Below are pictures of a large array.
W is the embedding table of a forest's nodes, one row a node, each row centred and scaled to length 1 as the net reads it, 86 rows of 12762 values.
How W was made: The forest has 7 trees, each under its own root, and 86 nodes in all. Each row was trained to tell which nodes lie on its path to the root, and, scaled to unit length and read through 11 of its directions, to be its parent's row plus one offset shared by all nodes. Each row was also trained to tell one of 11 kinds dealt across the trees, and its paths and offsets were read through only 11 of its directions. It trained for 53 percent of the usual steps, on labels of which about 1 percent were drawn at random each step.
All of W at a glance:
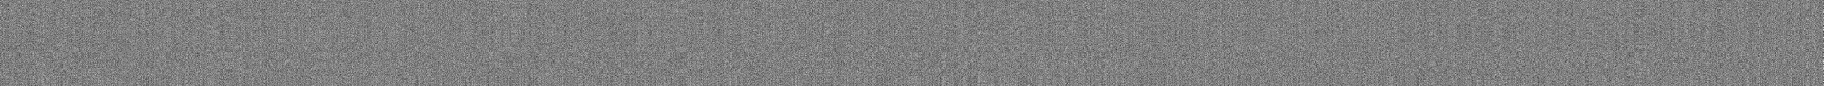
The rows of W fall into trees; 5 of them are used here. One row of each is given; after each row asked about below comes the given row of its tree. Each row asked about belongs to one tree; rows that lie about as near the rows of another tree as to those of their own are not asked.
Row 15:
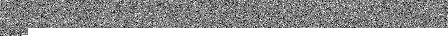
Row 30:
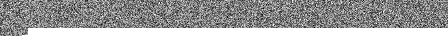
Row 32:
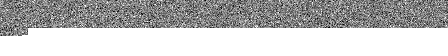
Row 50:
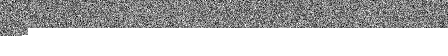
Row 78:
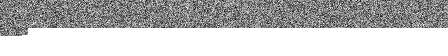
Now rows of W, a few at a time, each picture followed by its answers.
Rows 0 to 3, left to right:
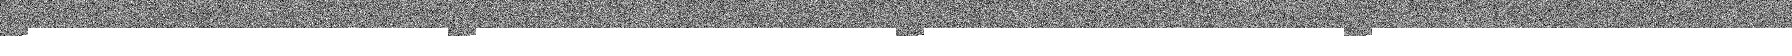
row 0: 30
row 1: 15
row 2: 50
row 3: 32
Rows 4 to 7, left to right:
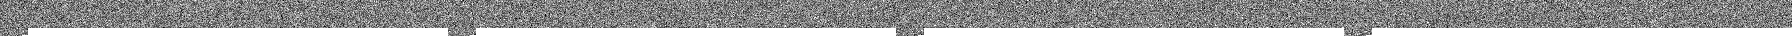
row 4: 78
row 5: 50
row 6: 32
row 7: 78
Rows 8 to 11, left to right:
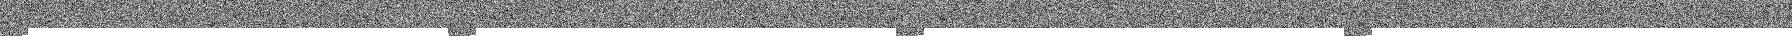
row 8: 78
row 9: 50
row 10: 15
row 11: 50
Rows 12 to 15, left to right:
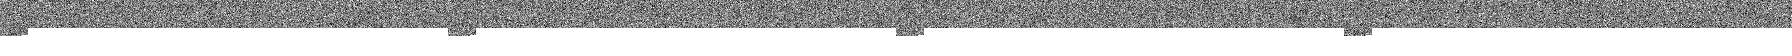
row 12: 15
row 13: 32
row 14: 32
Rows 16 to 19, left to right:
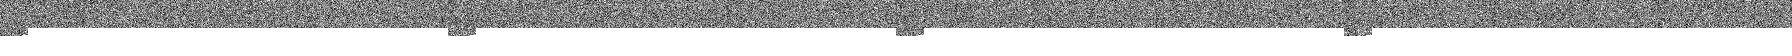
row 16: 50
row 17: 30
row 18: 30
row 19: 30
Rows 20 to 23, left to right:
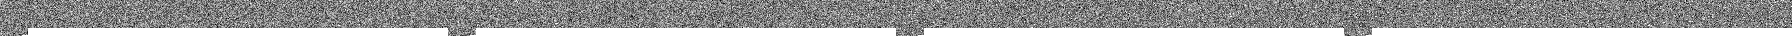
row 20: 32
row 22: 15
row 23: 30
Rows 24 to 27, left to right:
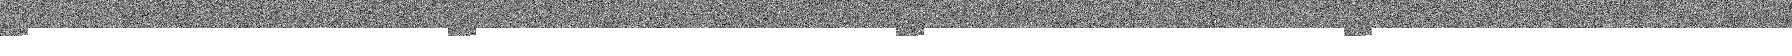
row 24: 15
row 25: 32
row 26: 78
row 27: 50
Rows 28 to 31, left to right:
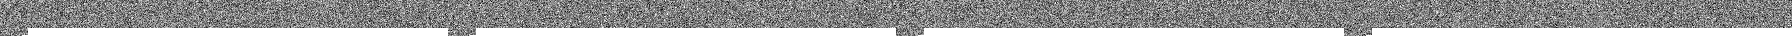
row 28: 15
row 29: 15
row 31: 32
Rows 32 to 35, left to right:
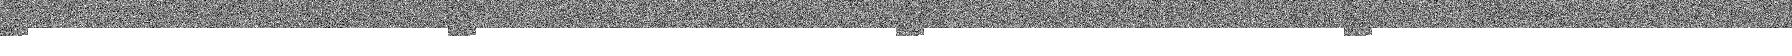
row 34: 32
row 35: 30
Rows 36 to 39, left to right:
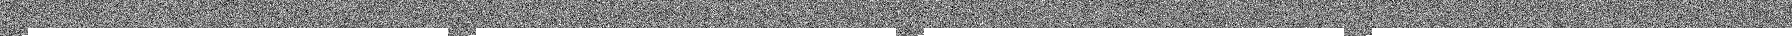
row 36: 15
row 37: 30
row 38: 15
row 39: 32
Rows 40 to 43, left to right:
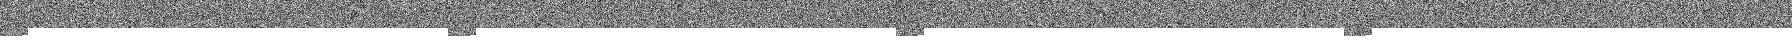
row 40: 30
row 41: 32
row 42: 78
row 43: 15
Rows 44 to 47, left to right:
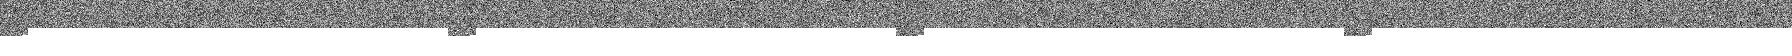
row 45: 78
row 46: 78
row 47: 15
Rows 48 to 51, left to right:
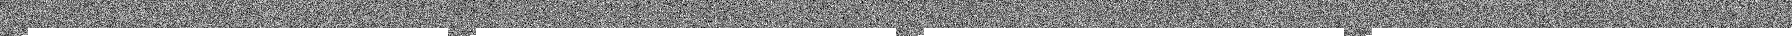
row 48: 50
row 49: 15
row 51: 15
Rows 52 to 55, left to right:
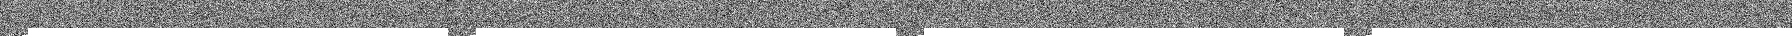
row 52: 30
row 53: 30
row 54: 78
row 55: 30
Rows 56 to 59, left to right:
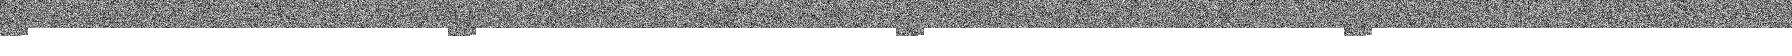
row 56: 30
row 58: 78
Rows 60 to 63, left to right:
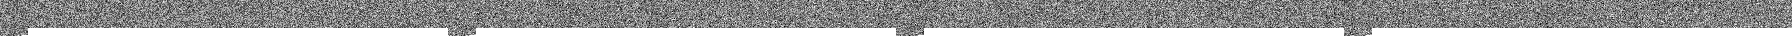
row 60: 15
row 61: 78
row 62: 78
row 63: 30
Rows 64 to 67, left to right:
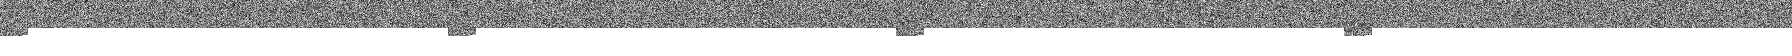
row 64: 32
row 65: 30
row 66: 78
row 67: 30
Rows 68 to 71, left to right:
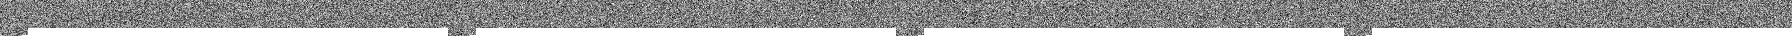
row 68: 78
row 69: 15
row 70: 15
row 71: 15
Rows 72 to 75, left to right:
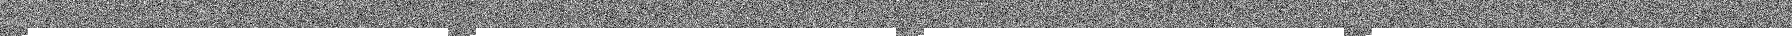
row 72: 15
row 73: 78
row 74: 32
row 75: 15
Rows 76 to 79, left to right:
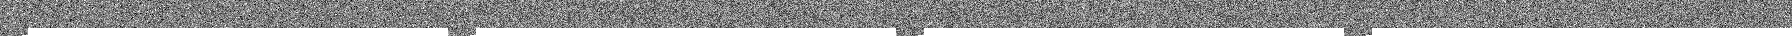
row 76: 78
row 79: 32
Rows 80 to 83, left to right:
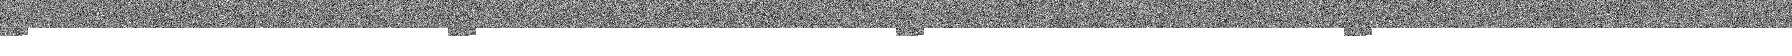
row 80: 78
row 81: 78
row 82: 78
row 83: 50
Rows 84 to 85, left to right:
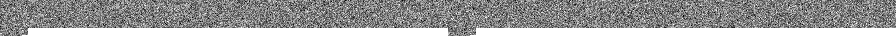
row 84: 78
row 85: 78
